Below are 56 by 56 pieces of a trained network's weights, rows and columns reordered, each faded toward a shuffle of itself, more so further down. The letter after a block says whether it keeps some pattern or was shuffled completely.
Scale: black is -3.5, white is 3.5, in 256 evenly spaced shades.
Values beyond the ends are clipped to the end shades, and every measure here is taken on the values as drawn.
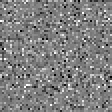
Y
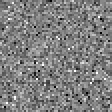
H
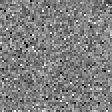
H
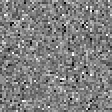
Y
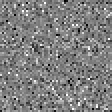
Y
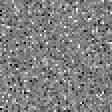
H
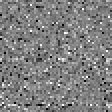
Y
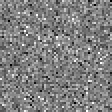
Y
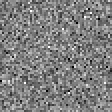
Y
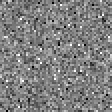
H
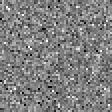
H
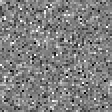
H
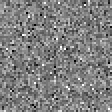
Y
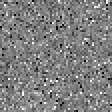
H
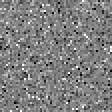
H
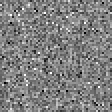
Y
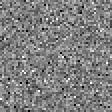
H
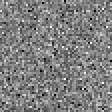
Y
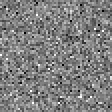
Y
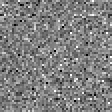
Y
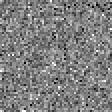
H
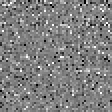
Y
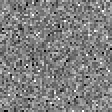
H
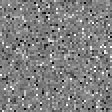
H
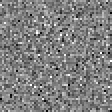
H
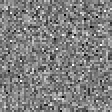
H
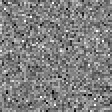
H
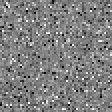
H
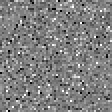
H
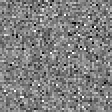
Y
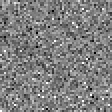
H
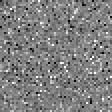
H
